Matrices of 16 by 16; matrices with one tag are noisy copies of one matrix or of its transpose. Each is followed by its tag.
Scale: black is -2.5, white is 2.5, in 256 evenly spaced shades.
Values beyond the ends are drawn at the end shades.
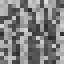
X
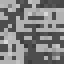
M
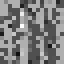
X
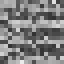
X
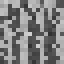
X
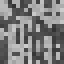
M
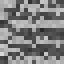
X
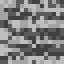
X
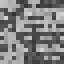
M
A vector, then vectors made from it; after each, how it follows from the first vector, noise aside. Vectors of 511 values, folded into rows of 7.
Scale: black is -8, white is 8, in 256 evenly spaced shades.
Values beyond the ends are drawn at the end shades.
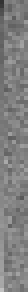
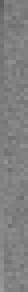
shrunk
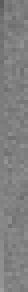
shrunk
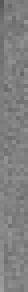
shrunk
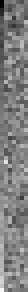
scaled up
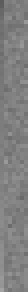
shrunk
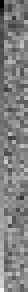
scaled up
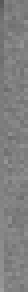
shrunk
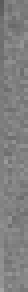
shrunk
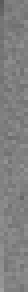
shrunk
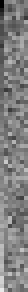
scaled up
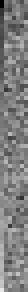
scaled up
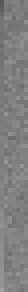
shrunk
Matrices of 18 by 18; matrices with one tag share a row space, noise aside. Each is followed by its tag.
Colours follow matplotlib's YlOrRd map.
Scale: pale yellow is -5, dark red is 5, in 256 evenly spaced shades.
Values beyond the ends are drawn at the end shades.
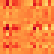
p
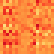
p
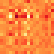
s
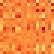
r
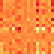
r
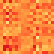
p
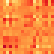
p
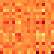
r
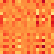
r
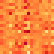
s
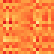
p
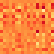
r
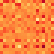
r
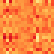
p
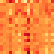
s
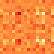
r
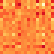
r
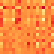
r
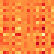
r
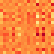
r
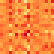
s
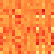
r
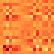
p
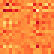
p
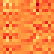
p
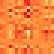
s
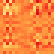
p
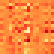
s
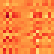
p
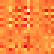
s
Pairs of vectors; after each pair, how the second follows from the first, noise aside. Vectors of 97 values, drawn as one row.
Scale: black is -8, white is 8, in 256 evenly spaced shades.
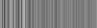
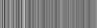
copied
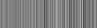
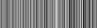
scaled up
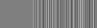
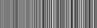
scaled up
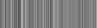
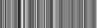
scaled up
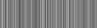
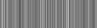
copied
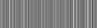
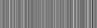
copied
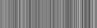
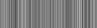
copied
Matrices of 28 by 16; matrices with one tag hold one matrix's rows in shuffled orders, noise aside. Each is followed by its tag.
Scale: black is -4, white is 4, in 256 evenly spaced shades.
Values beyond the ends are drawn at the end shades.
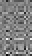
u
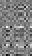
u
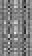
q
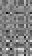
u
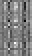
q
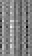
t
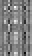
q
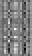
q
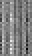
t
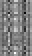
q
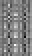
q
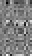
u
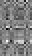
u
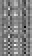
q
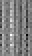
t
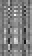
q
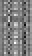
q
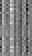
t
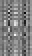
q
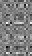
u
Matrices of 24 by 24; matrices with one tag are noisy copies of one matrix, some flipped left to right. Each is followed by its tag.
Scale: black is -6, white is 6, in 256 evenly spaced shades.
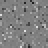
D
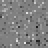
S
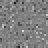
D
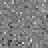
S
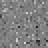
S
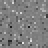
S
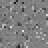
D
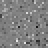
S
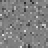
D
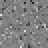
D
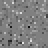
S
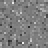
S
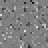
D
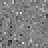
S
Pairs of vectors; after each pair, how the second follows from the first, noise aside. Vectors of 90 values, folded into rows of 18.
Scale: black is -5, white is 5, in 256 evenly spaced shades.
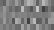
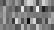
scaled up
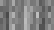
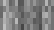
wrapped around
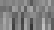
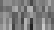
copied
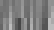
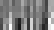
scaled up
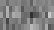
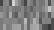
wrapped around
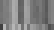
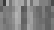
wrapped around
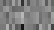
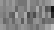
wrapped around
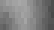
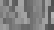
sign-scrambled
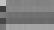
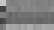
copied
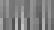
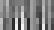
scaled up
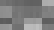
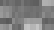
copied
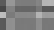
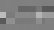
partly zeroed
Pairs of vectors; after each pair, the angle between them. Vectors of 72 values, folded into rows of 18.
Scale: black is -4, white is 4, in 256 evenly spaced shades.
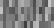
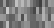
orthogonal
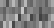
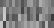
partly opposed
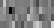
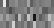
partly aligned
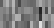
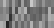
partly aligned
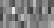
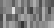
nearly parallel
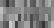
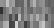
nearly opposite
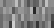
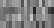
partly aligned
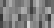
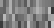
partly aligned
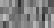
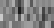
partly aligned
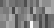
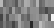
partly opposed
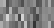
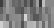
orthogonal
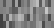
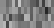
nearly opposite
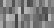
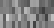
partly aligned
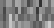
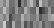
partly opposed
